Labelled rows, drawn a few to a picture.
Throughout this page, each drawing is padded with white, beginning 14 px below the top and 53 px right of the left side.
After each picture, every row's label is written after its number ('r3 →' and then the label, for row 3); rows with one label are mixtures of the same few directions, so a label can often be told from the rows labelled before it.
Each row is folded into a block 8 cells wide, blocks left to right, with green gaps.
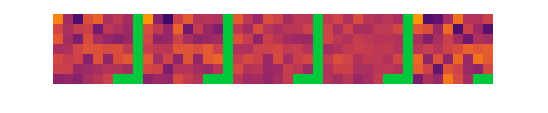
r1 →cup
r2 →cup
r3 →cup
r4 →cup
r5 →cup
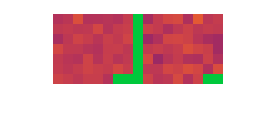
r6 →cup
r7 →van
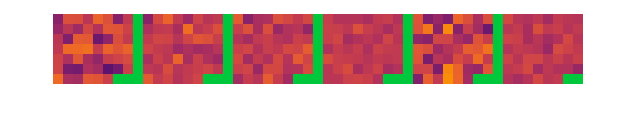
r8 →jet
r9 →cup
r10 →cup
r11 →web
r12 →cup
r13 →web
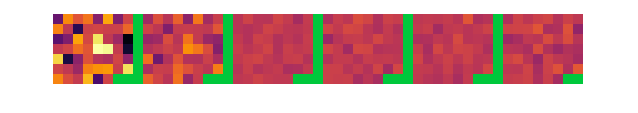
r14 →van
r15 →van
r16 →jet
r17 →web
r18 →van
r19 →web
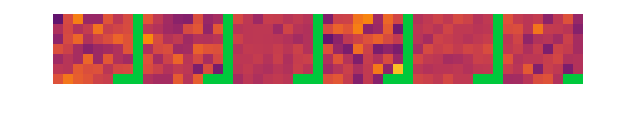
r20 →cup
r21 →web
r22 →cup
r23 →web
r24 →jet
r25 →web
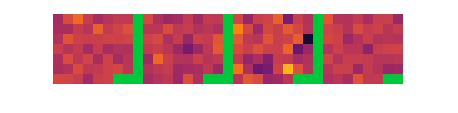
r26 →cup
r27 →van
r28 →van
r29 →web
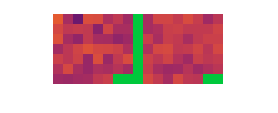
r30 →cup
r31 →jet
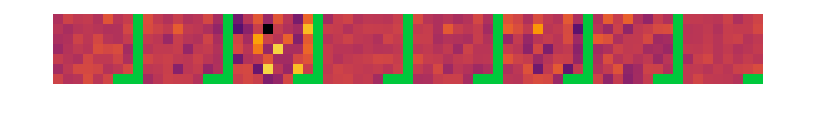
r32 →van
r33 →web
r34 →web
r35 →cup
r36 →web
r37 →web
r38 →cup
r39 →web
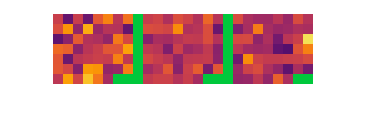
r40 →cup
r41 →web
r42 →van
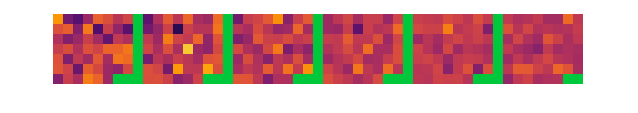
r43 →cup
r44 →web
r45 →web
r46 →web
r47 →web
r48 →jet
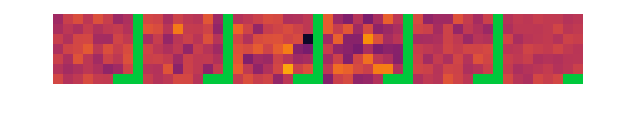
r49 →jet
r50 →web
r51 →van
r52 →jet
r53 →cup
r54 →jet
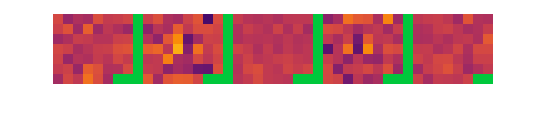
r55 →cup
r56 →jet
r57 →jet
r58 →jet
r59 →van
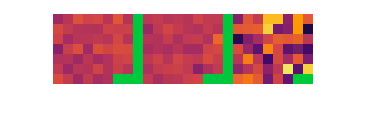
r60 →jet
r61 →van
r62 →web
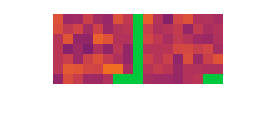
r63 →jet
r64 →cup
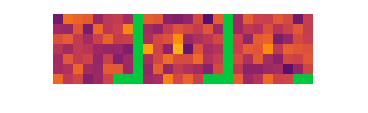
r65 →cup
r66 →jet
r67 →jet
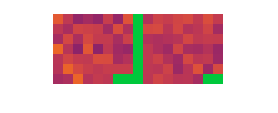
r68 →jet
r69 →web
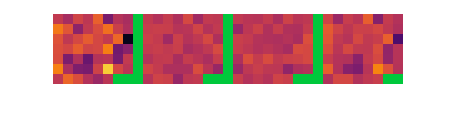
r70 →van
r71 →van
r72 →van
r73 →van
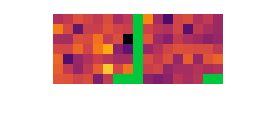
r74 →van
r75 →cup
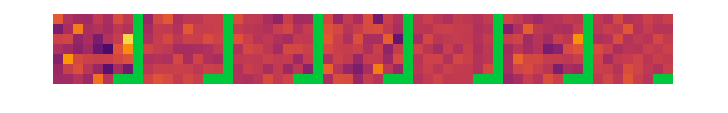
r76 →van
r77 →cup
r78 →web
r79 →van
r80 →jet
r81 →van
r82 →cup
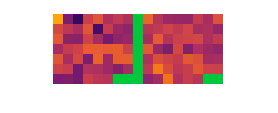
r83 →cup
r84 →jet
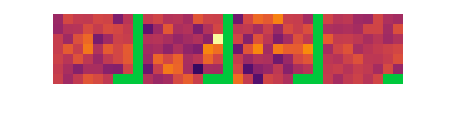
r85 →jet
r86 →van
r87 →jet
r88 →web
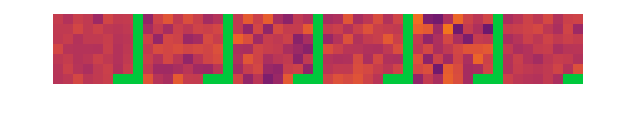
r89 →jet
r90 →jet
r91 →cup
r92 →cup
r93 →cup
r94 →web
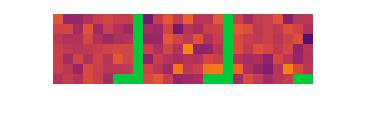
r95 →cup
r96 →web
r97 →van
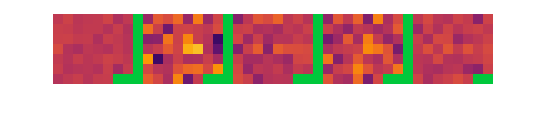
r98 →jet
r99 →van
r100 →jet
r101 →van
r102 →jet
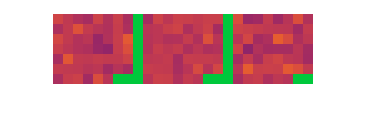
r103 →van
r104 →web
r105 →jet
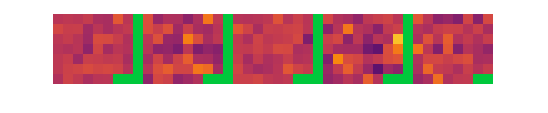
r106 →jet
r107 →jet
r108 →van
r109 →van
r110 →jet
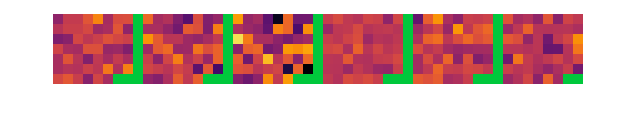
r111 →web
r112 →web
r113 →web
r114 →jet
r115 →cup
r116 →van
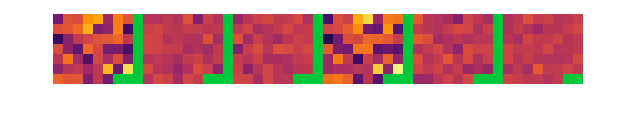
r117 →web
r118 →van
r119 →jet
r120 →web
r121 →web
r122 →web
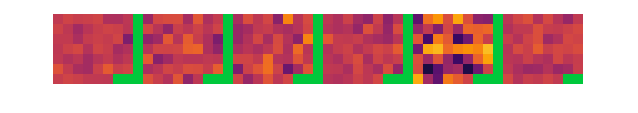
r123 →van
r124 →van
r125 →van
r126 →web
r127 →jet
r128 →jet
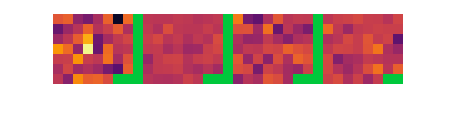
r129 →jet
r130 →van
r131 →cup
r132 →van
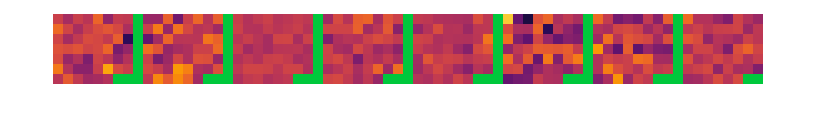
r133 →van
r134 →cup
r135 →jet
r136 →web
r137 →van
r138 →cup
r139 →jet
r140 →web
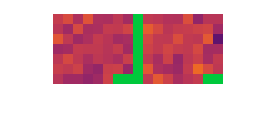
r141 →cup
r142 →van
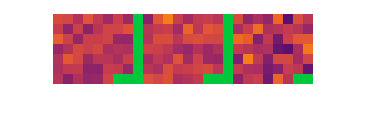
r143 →cup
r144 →cup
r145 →van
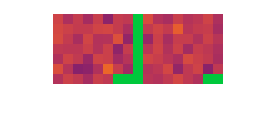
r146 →van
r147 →web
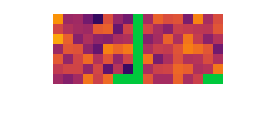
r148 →web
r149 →van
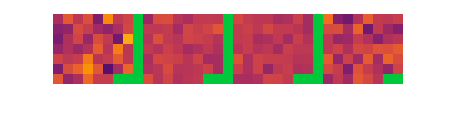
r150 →van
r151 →cup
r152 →web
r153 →cup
